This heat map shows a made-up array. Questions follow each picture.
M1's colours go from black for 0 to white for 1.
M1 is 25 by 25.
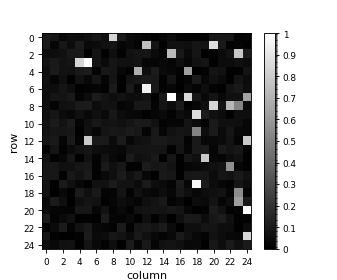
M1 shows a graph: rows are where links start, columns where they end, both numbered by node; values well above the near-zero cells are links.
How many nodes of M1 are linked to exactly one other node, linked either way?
4
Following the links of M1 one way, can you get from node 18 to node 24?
yes
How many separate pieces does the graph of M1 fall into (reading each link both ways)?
5
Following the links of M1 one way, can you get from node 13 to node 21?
no
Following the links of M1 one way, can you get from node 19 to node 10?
no
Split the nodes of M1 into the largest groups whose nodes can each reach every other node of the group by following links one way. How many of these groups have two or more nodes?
0
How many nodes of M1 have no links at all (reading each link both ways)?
4
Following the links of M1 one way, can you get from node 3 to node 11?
yes
